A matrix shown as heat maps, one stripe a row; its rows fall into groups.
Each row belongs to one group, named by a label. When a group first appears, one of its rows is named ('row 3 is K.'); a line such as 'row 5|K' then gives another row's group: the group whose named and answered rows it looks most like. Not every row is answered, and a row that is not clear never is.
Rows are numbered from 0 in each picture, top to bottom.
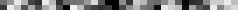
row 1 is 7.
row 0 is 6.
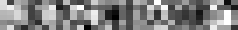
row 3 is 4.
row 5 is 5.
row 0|6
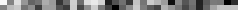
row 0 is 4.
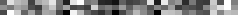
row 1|6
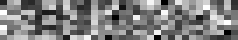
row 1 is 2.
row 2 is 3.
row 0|2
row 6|6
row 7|4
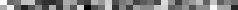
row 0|3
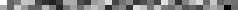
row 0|3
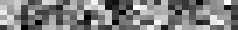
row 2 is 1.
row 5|2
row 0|4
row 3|5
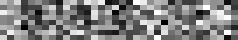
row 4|1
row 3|6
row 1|2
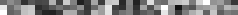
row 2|3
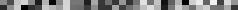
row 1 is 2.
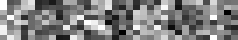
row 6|1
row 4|4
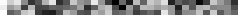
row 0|4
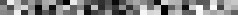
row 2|1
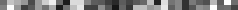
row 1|5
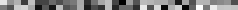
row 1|1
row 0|1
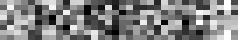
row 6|4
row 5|7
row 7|6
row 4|1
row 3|1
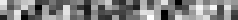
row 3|2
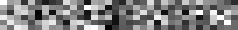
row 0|3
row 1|4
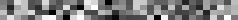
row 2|1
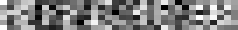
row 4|6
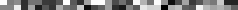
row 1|1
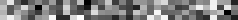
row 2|6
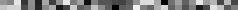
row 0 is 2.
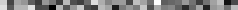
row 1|1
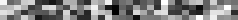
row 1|4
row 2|5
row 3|3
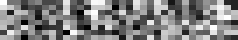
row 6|7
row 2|6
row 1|5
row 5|3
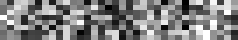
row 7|2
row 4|5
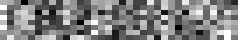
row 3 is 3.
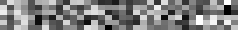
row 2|4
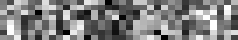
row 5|5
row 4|5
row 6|7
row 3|2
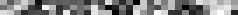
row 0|1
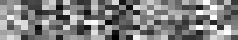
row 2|3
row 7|5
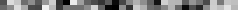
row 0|7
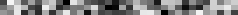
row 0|7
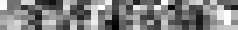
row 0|3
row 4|4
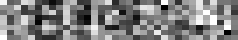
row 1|2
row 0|3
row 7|3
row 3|3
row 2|2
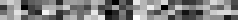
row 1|2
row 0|5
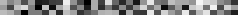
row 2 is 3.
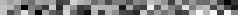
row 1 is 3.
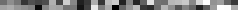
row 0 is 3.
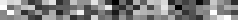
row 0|4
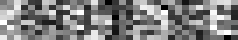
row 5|5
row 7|4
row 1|2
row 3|5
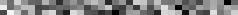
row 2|7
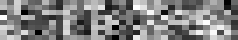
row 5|5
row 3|3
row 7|5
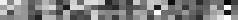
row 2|6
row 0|4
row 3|6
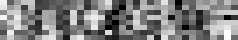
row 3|4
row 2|7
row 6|7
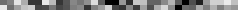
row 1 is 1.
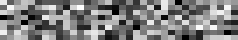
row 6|4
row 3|2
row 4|3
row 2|5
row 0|1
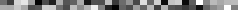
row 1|4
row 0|1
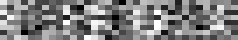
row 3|7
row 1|6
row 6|2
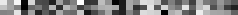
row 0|1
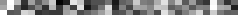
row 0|7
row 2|3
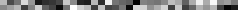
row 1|5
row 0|3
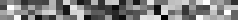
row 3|1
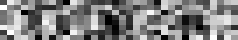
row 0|7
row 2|2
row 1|3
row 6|7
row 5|4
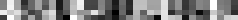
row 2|4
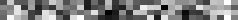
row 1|1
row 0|7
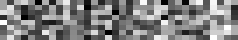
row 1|5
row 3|2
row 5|7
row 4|3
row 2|5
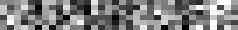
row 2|6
